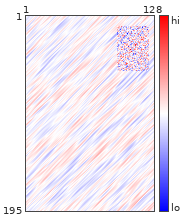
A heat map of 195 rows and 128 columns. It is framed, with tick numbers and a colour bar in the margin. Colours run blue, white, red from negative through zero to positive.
The distribution is heavy-tailed on both sides. In the top right lies a patch that is rougher than the rest. There is no overall slope. The halves do not mirror each other. The top right is the roughest part.
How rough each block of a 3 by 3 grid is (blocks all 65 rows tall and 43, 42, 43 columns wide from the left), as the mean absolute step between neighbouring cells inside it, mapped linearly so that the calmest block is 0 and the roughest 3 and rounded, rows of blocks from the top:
0 0 3 / 0 0 0 / 0 0 0
